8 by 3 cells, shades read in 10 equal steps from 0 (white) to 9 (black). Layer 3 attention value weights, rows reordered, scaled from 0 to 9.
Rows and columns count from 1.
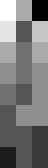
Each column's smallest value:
0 3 2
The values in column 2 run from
3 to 6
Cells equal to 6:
6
